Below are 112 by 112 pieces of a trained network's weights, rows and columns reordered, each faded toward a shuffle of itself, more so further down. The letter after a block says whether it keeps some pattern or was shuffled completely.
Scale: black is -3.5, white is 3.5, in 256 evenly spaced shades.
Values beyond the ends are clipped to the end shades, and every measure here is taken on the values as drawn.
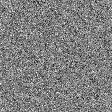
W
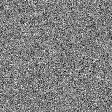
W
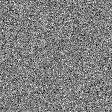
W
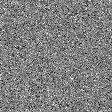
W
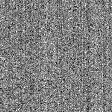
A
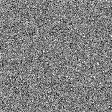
W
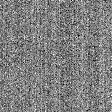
A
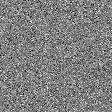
W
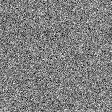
W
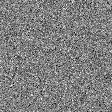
W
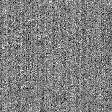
A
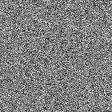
A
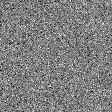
W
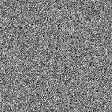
A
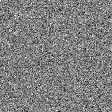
A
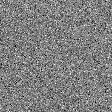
W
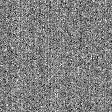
A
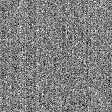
A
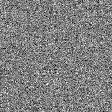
A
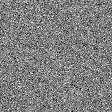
W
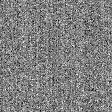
A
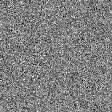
A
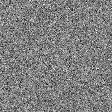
A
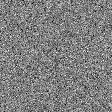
W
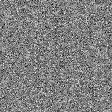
A
